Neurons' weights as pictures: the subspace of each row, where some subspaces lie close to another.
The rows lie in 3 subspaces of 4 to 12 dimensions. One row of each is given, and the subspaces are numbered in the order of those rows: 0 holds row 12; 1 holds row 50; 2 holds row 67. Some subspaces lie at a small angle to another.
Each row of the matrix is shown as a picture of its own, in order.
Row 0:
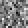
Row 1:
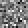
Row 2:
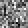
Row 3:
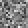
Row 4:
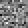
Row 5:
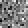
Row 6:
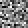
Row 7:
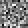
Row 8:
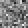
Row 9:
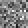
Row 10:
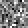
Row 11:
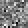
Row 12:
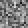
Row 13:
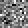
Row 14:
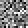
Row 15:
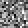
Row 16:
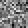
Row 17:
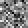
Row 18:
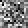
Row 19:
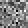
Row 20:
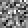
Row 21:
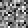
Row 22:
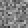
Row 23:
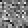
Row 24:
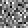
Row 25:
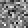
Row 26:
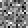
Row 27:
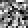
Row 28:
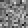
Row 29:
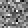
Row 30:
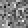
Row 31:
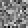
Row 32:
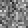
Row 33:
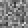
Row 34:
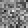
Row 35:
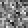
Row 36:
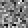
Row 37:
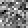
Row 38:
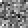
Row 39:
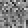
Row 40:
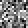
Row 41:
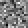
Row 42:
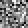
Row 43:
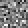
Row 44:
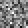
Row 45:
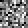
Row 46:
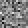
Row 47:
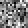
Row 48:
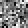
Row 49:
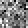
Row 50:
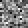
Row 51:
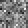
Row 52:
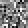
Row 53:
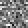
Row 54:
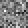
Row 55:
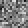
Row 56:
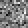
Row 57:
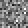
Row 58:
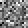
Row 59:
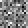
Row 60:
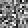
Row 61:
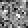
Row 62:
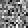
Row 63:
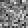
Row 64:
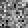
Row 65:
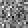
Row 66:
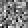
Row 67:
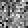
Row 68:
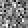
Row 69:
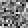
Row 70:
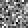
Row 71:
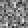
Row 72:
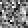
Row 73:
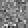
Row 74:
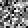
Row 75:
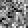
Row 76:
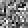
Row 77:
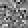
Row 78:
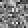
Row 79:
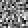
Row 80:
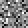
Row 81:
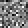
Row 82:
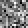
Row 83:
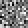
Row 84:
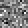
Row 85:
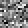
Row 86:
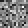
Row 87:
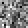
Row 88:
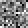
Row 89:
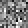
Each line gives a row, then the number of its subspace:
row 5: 2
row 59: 0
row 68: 0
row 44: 2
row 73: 1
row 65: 2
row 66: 1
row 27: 2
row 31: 0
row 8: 0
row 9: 1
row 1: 1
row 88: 0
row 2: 1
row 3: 2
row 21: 0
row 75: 2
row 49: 2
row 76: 1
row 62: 1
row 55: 2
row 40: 2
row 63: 0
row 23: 2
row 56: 1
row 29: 1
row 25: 1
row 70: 1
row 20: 1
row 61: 2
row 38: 2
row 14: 2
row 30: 0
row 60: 1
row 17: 2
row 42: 0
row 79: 2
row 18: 2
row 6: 2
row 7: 1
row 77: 1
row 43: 1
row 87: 2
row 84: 1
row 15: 2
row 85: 1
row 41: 1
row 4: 1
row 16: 2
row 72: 2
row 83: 2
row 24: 2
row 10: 1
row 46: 2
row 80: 1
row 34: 1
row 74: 2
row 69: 0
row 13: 1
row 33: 0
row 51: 2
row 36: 1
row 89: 1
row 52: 1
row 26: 0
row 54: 0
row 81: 1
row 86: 1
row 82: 0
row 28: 0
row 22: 0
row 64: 0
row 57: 1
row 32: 2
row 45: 0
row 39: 2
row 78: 1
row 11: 1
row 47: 1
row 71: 0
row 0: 2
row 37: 2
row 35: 2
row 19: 1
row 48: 1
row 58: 2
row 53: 2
